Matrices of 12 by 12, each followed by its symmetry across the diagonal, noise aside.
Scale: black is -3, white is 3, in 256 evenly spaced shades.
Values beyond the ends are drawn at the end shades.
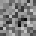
symmetric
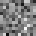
neither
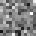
neither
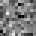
neither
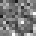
symmetric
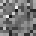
symmetric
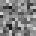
neither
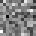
neither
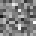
neither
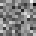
neither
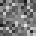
symmetric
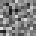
neither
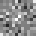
symmetric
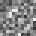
symmetric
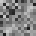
symmetric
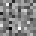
neither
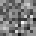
symmetric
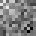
symmetric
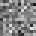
neither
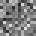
symmetric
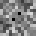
symmetric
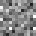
neither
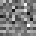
neither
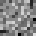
symmetric
